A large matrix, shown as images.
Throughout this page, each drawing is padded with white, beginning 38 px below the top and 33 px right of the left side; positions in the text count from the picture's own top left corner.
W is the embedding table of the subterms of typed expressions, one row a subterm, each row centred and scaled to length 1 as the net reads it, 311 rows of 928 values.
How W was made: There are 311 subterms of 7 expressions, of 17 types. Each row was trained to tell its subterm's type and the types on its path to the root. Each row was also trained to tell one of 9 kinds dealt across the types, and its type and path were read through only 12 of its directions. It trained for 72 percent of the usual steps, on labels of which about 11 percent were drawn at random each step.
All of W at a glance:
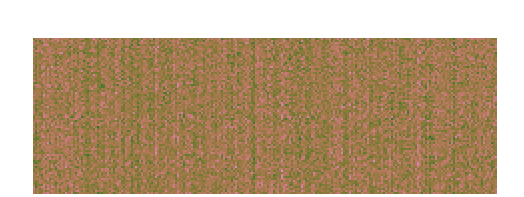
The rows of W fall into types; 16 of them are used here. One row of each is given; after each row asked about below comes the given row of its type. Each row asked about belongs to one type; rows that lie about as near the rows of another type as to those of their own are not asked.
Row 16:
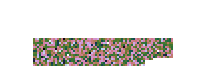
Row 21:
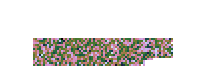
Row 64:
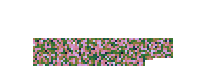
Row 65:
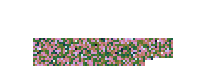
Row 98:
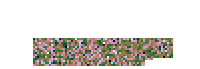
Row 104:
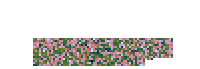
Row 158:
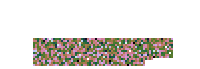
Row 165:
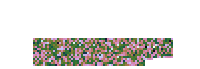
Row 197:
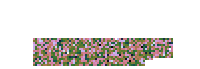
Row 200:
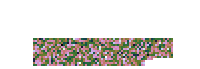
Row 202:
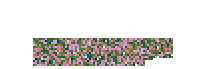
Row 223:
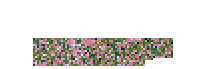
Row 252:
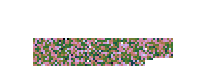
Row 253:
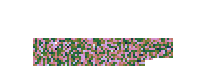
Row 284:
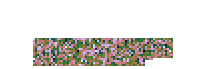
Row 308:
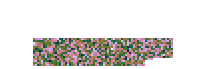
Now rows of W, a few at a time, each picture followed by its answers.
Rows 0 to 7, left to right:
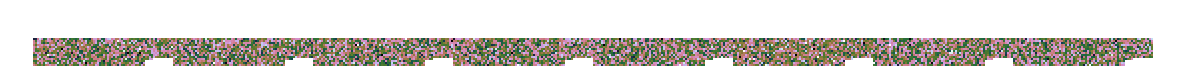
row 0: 21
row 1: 252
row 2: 253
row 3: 21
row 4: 253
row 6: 104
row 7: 308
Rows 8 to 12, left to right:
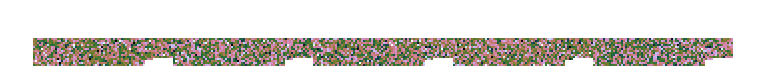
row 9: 308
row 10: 98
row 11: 158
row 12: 165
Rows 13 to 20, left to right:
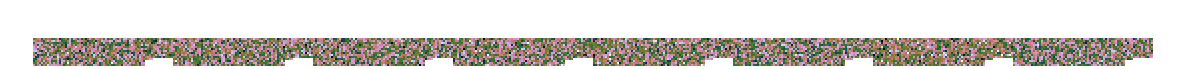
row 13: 197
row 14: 308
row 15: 64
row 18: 165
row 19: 16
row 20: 16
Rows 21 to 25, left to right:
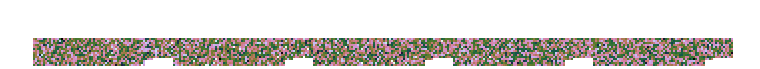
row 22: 65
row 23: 197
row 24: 104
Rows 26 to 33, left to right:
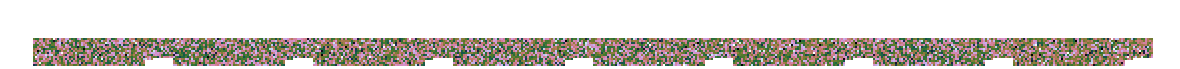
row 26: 165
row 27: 98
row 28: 202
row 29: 104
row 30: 200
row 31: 98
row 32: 21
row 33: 202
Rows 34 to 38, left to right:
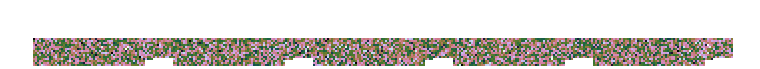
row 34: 252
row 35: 202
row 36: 253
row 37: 16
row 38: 16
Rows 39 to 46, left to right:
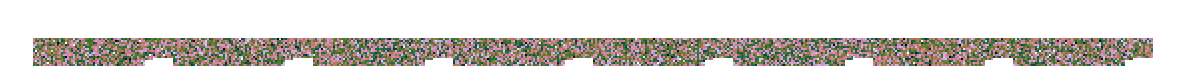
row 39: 64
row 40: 65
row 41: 104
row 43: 308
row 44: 252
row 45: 158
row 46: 16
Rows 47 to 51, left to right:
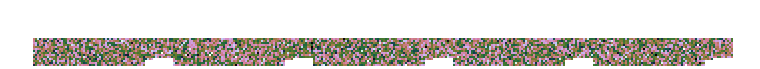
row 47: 64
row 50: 65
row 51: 200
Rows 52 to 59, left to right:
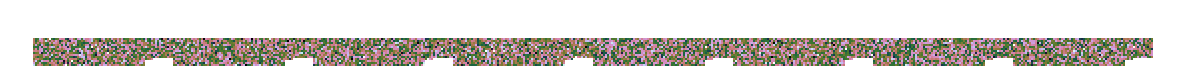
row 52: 158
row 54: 200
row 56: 104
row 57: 64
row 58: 98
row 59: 284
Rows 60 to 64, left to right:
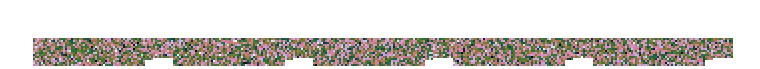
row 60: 21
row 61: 252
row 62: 104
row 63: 158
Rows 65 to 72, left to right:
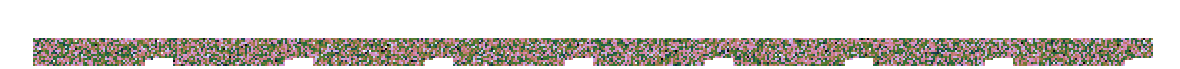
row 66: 16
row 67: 253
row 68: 158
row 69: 202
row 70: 98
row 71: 104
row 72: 21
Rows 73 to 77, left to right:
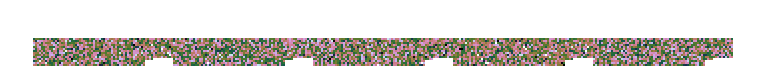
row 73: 284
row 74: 308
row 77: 253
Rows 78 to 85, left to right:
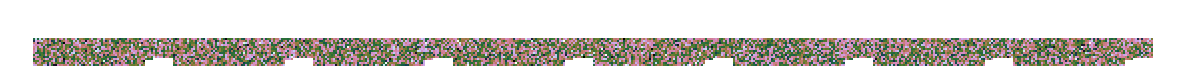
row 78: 252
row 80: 21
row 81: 98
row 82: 16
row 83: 65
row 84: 253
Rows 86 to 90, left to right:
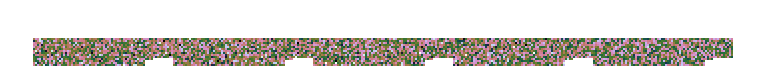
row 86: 197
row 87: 158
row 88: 252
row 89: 158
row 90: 252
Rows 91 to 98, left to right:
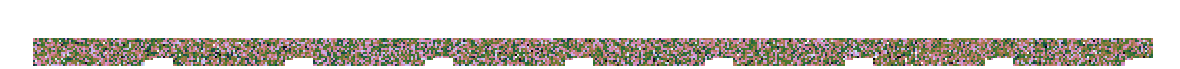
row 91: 200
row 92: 197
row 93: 252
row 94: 165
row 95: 308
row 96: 165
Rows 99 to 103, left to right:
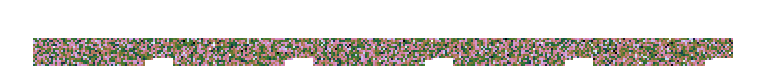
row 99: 64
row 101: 253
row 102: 202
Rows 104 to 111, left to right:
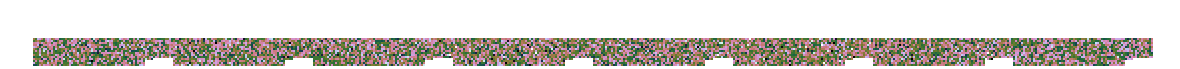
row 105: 252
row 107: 253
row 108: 200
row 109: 158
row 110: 253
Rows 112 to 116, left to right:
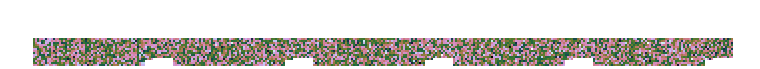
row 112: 308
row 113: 253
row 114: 284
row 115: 64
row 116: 253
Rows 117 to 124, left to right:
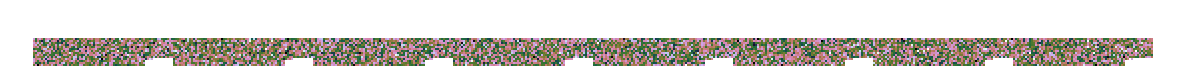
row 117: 197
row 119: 197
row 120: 65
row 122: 165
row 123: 284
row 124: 165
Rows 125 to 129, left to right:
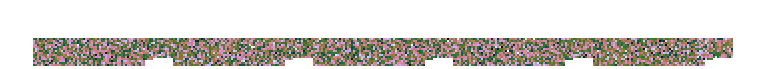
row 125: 200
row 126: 104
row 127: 253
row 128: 200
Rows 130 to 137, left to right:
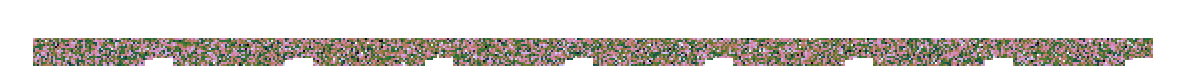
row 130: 64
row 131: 308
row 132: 158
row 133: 16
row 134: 223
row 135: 200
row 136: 21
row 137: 197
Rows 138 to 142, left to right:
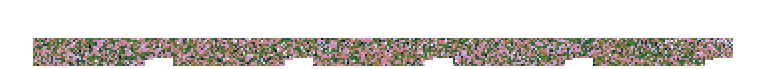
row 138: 64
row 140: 200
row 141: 64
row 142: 65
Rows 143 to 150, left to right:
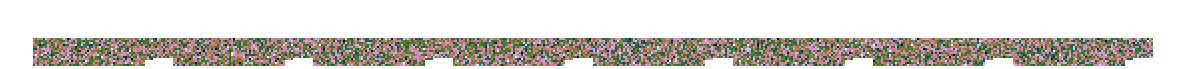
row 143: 253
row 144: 16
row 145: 284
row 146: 165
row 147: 65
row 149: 98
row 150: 253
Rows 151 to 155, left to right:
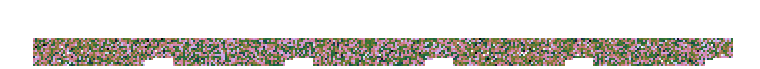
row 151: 158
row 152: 252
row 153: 64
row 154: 197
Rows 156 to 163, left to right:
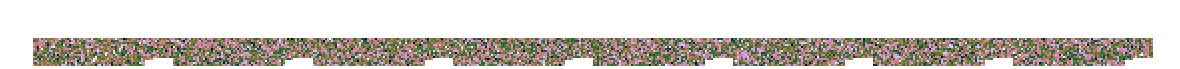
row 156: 252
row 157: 158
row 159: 158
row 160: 223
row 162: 200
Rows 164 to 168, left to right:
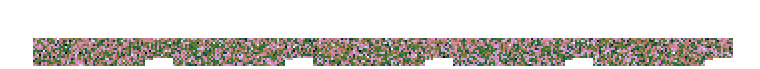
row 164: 98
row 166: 308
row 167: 21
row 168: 65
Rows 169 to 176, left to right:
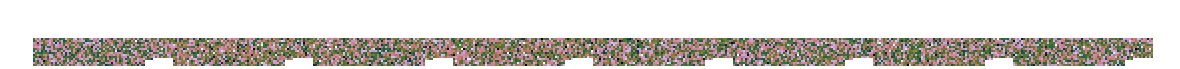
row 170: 104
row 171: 104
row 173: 253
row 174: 64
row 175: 197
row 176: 98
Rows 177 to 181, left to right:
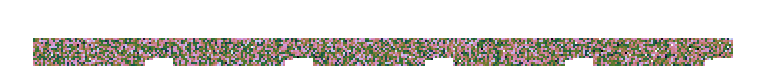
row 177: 252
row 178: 21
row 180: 284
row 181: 98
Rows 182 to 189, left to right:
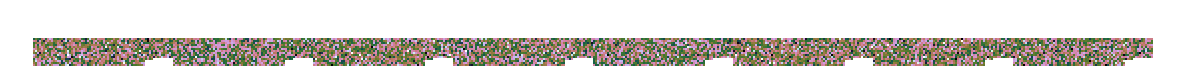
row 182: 158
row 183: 252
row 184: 65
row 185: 65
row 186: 64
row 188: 98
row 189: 202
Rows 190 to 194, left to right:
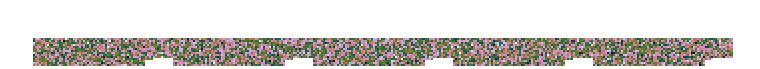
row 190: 65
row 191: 252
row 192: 104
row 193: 202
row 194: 165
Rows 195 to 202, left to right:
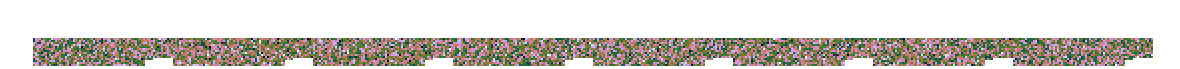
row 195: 65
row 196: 223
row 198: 197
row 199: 104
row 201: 200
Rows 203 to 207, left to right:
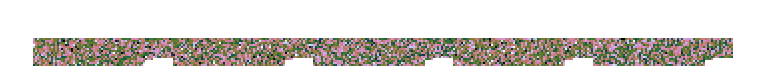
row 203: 64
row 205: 64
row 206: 16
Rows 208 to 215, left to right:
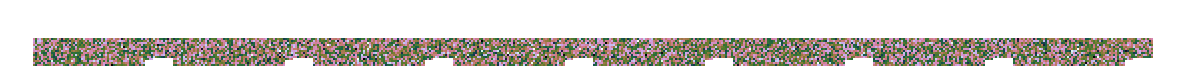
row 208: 197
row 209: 64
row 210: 21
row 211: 197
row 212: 104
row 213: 65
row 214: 104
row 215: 308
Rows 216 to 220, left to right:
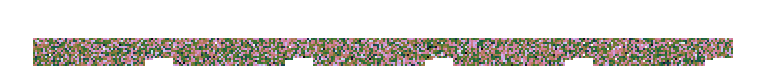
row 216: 98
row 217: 308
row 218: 200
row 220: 308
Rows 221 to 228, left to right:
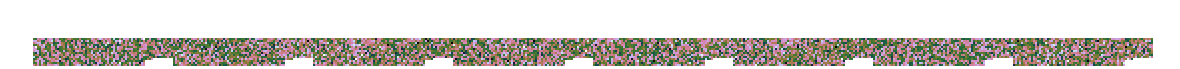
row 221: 21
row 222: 65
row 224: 202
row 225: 21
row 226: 104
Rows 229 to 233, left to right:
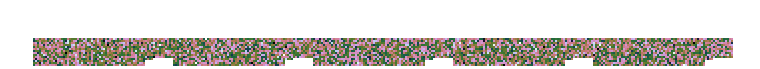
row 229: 308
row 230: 223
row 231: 65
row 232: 21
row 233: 197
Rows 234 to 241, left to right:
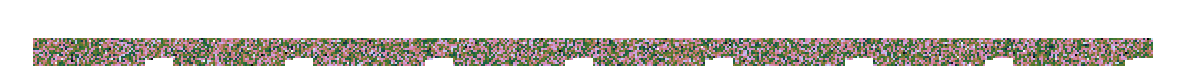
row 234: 253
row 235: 98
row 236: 197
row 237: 104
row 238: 165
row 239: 65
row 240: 252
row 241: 98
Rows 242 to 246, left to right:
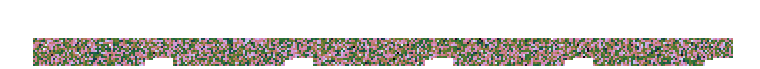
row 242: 104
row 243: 64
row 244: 200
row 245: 202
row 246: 252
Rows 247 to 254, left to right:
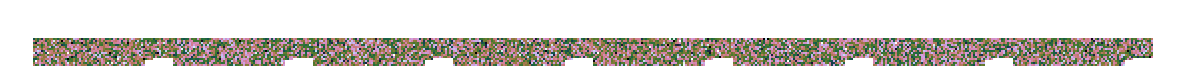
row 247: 202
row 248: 200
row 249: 223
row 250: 197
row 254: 21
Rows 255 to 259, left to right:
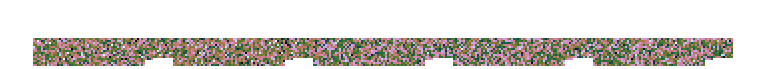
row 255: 158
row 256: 104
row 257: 65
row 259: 98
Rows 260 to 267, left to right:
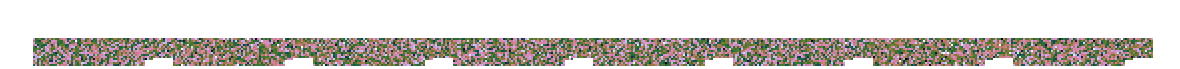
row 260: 202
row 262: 197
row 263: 200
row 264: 253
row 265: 252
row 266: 158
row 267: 202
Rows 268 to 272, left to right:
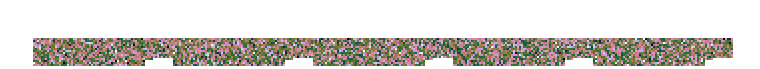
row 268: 284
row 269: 64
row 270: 284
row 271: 308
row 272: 308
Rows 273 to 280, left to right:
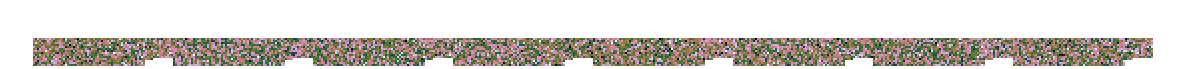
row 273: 158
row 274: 64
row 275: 308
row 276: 223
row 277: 308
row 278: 284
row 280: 21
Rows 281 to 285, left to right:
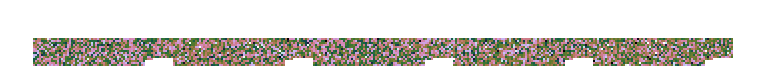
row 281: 197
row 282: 158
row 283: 21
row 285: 200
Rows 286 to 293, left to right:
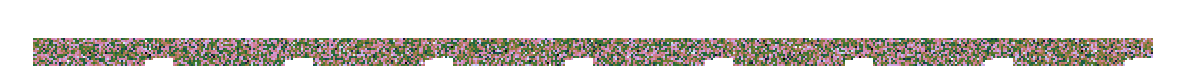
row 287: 98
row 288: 64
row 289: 165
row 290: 16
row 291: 284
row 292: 64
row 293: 65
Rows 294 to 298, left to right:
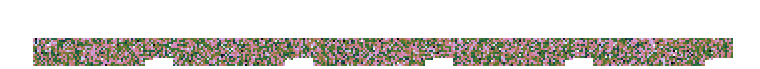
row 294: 284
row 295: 104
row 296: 284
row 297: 197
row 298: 104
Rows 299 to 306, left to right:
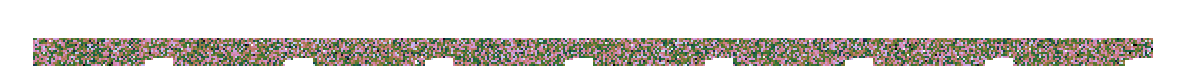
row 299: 21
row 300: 98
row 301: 197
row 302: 98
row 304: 197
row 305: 158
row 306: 284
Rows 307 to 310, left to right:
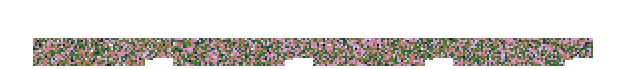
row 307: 253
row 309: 104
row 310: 252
